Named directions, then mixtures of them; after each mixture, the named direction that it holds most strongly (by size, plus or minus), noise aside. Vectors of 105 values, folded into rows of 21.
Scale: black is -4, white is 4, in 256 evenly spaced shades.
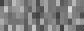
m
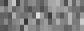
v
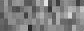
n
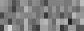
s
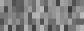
m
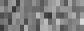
v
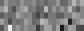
s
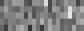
n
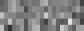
s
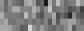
n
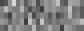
m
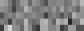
s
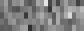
n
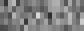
v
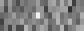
m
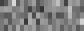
v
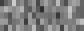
m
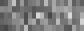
v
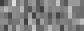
m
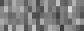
m
